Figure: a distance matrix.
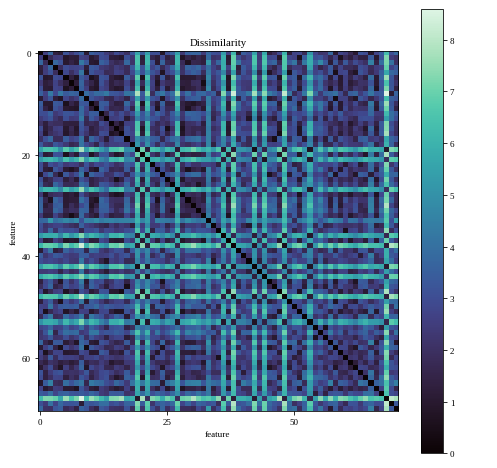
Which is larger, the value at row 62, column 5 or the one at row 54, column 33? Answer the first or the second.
the second
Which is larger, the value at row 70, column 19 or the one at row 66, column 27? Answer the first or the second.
the first
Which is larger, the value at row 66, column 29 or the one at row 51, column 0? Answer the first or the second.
the second
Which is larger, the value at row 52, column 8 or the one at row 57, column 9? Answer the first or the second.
the first
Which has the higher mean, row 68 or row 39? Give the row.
68
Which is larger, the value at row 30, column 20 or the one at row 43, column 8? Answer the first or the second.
the second
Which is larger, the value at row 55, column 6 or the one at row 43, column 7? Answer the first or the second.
the first
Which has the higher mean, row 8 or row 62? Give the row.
8
